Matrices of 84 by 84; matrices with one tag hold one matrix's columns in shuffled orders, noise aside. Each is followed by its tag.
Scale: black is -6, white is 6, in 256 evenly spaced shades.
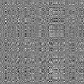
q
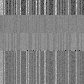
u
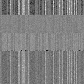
u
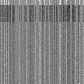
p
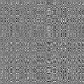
q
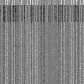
p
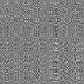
q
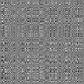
q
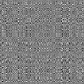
q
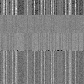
u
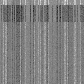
p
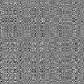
q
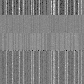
u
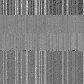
u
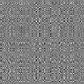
q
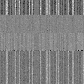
u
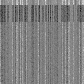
p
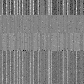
u
